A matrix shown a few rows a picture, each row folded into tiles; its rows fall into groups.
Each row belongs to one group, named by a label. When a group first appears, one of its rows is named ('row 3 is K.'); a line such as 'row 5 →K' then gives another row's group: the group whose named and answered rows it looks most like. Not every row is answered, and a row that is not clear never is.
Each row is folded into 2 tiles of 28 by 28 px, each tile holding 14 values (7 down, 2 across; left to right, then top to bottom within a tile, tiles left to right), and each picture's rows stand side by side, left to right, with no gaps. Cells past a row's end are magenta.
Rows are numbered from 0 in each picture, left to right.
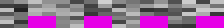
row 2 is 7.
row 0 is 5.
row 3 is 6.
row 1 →7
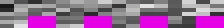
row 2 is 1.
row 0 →1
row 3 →6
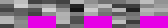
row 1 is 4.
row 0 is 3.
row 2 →5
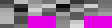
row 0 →4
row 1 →1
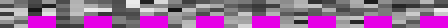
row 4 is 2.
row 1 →6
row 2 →6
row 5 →3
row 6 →3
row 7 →2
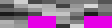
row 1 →1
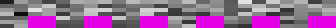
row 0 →4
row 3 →3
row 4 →6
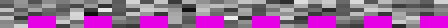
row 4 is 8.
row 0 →7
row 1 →2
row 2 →6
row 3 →4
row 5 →7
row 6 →6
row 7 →2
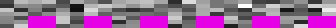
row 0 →7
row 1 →4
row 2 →8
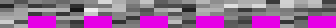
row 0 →2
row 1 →5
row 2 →8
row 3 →5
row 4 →8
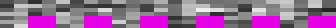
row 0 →1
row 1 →2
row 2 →2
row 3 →6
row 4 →5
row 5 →8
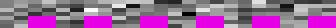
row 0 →7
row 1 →5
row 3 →4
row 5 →1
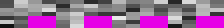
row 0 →6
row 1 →1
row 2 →5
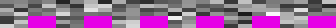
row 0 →7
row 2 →1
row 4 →3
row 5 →2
